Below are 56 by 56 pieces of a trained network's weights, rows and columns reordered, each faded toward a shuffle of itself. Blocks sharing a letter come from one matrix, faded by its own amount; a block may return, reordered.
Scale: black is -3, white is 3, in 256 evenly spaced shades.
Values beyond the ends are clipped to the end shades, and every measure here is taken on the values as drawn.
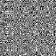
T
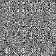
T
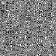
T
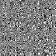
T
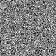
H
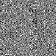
T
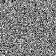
H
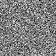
H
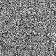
H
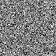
H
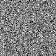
H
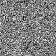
H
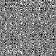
T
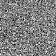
H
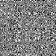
T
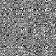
T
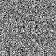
H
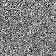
H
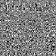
T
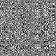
T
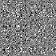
T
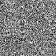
H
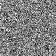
H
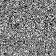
H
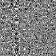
T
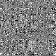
T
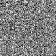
H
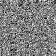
H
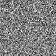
H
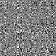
T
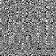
T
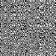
T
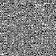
T
